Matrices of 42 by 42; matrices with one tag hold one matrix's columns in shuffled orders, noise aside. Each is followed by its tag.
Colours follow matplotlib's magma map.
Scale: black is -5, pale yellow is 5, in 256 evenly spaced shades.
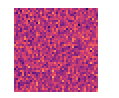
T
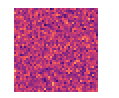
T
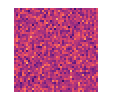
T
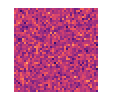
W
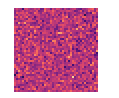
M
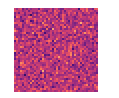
M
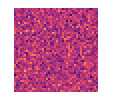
M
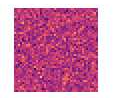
W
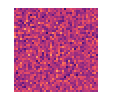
M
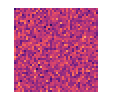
T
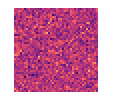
M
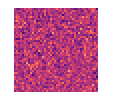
M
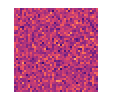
W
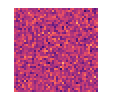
W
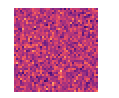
T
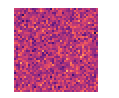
M
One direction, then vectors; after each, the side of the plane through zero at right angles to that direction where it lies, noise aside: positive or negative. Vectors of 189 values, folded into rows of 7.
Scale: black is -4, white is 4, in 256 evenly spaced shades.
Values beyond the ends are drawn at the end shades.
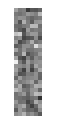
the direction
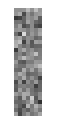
negative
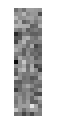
negative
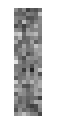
positive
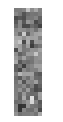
negative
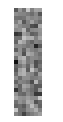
negative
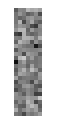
negative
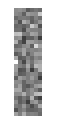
positive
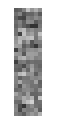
negative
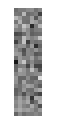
negative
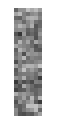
negative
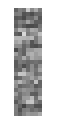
negative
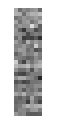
positive
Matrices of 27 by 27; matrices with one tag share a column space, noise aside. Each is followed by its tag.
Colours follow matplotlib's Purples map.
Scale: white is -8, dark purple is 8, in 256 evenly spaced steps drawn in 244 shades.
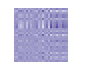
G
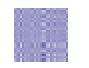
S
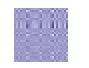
G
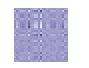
G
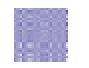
S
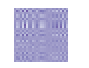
G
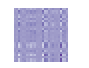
S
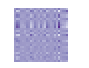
G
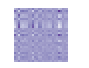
G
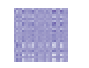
S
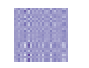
S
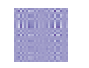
G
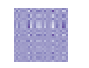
G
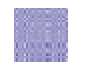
S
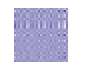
G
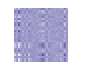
S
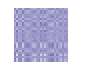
S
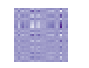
G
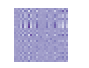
G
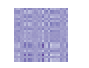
S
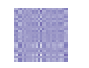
S
